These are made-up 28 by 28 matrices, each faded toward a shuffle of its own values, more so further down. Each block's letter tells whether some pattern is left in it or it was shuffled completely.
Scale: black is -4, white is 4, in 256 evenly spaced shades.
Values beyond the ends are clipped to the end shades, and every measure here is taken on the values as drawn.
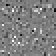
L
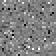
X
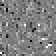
L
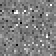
X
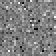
X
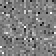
L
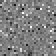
X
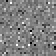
X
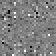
L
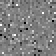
X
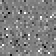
L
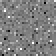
X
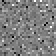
X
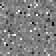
X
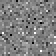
X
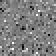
X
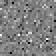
L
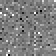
L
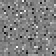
X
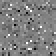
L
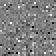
L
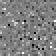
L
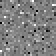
X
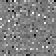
L
